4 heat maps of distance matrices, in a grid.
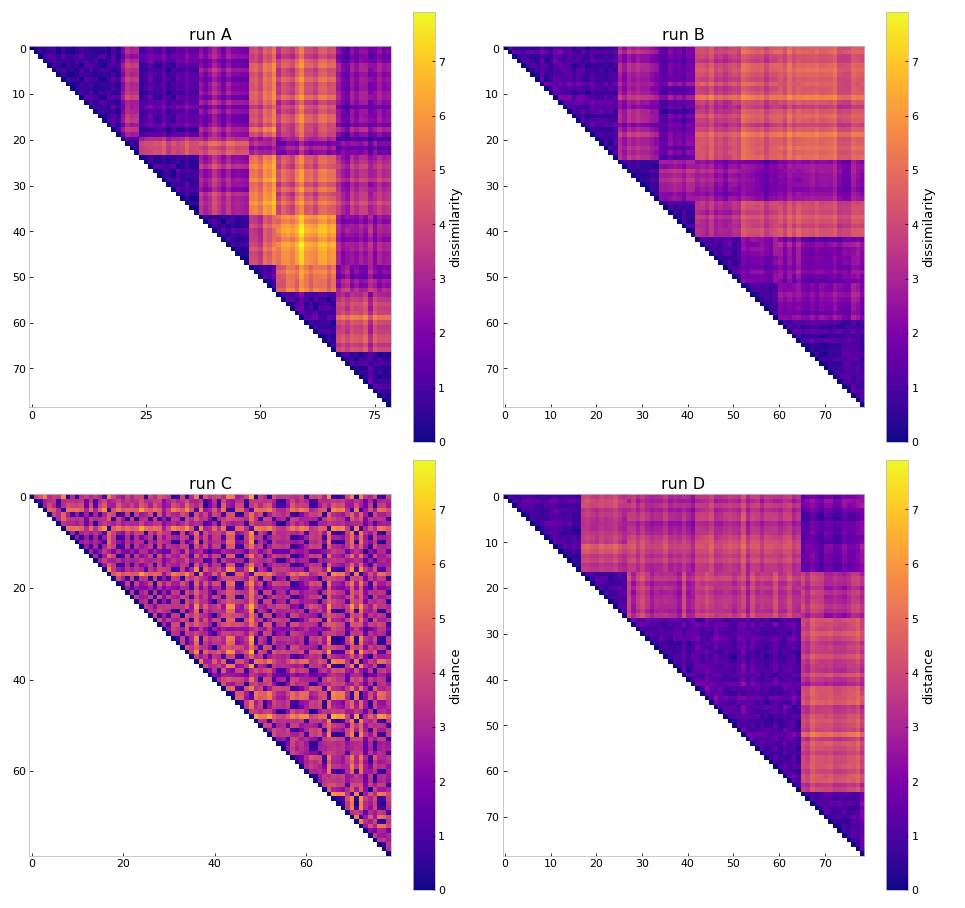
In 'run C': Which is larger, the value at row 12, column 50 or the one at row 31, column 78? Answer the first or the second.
the second
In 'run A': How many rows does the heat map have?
79
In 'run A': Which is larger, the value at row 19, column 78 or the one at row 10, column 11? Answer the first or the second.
the first
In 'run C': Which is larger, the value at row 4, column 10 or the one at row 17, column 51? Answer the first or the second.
the second
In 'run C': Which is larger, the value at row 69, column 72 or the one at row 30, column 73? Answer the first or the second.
the first
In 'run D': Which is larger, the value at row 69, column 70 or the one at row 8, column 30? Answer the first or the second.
the second
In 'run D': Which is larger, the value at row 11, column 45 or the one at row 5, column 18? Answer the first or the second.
the first
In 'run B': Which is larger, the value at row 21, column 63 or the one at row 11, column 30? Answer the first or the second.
the first
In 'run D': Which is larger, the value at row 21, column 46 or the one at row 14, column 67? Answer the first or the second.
the first
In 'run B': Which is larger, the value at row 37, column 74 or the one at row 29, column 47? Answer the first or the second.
the first
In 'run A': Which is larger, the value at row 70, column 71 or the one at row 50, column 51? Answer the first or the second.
the second
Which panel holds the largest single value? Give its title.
run A
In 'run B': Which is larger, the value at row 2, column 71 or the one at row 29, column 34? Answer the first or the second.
the first
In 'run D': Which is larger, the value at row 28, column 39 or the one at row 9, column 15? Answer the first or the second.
the first
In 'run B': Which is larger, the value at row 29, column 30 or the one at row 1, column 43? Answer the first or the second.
the second
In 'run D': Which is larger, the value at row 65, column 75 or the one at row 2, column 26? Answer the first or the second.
the second
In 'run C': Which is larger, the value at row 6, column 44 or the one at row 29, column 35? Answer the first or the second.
the first
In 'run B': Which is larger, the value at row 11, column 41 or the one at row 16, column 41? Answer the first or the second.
the first
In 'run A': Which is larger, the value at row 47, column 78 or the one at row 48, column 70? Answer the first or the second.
the first
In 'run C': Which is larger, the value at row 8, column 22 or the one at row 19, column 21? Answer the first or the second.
the second
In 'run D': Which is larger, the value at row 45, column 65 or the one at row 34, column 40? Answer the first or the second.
the first
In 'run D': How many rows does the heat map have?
79
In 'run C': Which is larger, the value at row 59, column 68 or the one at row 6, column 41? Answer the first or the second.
the first
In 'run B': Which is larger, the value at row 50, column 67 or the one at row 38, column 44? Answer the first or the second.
the second
